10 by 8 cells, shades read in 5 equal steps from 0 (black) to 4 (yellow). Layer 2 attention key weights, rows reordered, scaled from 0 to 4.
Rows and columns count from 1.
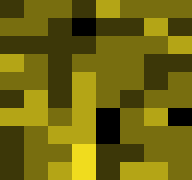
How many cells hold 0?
4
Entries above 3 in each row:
0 0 0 0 0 0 0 0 1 1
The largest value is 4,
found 2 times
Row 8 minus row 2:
-1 0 2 3 -1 1 -1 1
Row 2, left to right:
2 2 1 0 1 1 3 1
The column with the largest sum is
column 4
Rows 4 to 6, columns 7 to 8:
1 1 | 1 2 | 2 2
